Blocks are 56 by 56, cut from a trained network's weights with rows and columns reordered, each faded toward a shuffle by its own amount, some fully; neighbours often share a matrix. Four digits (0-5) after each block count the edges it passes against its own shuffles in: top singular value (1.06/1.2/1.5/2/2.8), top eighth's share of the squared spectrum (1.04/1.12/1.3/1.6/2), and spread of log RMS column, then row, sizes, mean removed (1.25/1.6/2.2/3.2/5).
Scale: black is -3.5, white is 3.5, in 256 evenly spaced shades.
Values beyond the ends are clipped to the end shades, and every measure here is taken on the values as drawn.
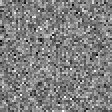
0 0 0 0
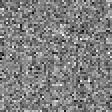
3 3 1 1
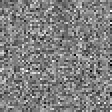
3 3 1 1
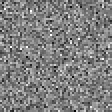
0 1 0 0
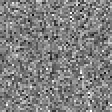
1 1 0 0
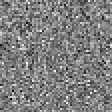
3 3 1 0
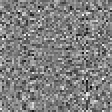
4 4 2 1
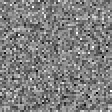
2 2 0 0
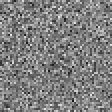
0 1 0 0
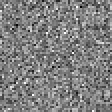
3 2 1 1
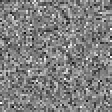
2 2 1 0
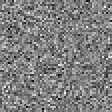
3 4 1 1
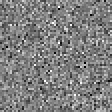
1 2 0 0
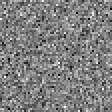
0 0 0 0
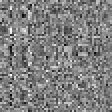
4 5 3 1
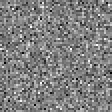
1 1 0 0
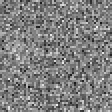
2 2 0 0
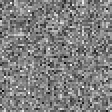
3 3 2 0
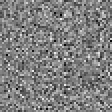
3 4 2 1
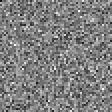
2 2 1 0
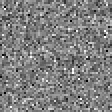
0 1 0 0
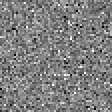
1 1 0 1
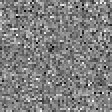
1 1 1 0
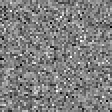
0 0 0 0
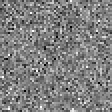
1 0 0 0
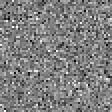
0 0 0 0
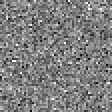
0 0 0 0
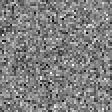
0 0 0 0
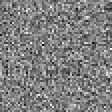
3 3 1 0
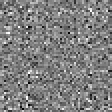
3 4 2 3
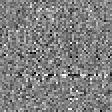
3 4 1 2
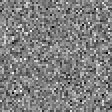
2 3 1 1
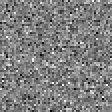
0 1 0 0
